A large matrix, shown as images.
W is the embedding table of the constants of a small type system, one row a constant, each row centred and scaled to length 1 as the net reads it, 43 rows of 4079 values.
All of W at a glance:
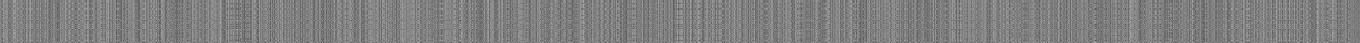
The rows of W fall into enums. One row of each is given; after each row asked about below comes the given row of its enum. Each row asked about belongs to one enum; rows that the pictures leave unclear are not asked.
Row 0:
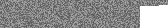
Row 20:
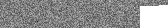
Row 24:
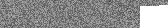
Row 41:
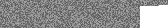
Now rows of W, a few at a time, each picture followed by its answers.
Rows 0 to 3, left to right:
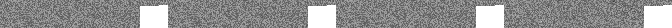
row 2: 0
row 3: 24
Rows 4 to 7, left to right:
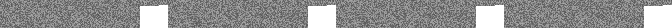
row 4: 41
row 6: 0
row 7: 41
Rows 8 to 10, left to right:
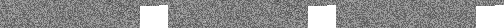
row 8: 24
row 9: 24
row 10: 0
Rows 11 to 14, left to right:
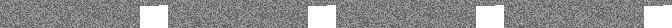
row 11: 41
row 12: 0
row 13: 0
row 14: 41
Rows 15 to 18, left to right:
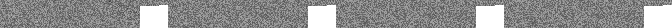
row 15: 24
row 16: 41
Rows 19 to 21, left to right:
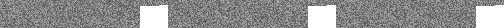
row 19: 24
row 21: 0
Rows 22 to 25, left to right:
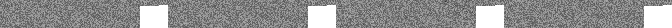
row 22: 41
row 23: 41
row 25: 0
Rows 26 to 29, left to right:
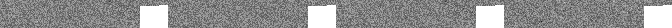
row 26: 24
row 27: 41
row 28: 24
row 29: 20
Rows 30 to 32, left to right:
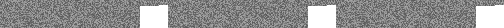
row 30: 0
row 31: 41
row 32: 0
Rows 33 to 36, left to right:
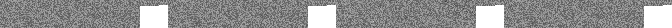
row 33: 0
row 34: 0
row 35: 24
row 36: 0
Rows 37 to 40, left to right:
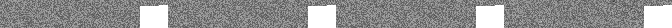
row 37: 0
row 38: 41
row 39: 41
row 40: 24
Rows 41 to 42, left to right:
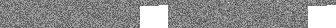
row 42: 20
